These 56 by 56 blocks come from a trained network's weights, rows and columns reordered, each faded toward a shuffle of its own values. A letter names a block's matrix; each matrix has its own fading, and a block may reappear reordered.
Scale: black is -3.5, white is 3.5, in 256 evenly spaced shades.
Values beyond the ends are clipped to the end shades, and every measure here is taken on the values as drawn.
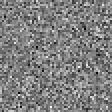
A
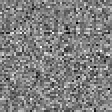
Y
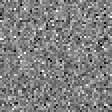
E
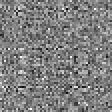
Y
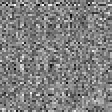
Y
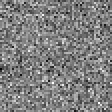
A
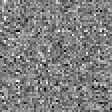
E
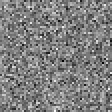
A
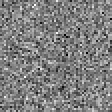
A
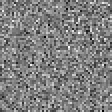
A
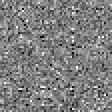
E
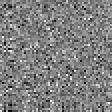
E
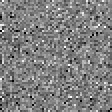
E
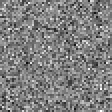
A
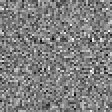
Y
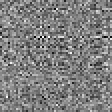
Y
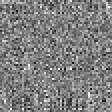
Y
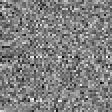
Y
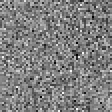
A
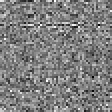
Y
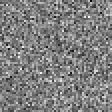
A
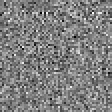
Y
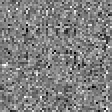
E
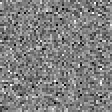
E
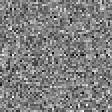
Y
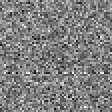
Y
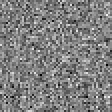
Y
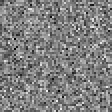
A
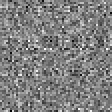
Y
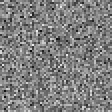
A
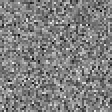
A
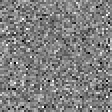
E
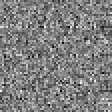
Y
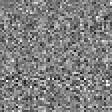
Y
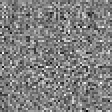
Y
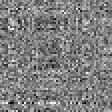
Y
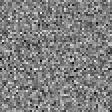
Y
